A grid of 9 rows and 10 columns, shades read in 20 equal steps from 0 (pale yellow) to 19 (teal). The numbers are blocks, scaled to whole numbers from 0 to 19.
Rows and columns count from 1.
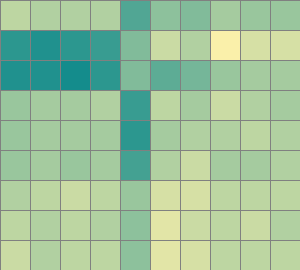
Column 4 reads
6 16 17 6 7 7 5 6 5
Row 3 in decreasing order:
19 18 18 17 13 11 10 8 7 7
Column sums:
79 80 78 75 108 51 54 47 50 53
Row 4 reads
8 7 7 6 16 5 7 4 6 7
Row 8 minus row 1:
0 0 -1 0 -5 -7 -6 -2 -4 -2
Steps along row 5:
down same same up down down same down up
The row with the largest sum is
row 3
